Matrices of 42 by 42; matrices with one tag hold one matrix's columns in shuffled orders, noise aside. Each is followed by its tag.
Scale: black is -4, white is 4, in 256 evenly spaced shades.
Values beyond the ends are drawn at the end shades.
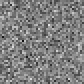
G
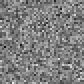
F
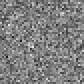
G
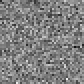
F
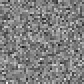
F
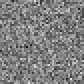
F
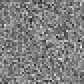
G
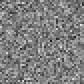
G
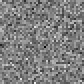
F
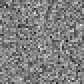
G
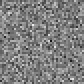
G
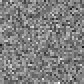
F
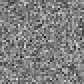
G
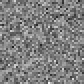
F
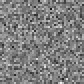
F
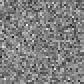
G
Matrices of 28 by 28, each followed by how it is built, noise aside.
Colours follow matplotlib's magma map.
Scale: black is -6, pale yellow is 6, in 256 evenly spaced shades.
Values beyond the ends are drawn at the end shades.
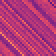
Toeplitz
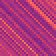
Toeplitz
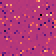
sparse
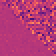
upper triangular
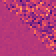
upper triangular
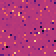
sparse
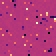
sparse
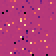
sparse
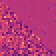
lower triangular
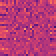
low rank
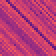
Toeplitz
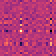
low rank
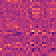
low rank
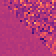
upper triangular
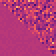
upper triangular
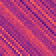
Toeplitz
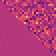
upper triangular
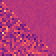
lower triangular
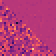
lower triangular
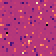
sparse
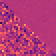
lower triangular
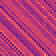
Toeplitz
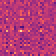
low rank
